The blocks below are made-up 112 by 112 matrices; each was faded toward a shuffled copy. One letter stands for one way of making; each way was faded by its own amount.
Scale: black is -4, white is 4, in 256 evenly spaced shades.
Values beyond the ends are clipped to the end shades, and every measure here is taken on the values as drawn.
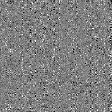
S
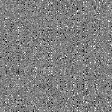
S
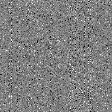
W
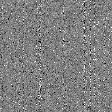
W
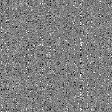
S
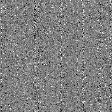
W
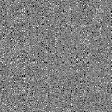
S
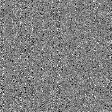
W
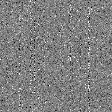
W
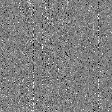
W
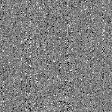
W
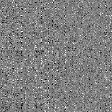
S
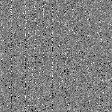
W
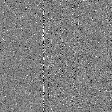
W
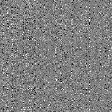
S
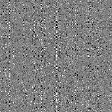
S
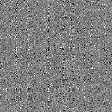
S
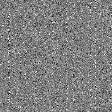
W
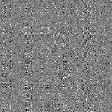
S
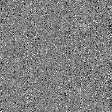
W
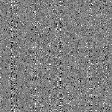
S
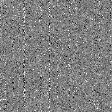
W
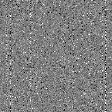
W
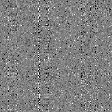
S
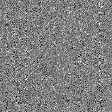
W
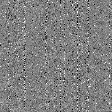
W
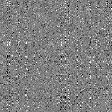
S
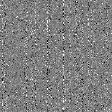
W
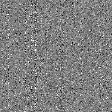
W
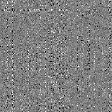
S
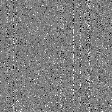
W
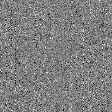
W
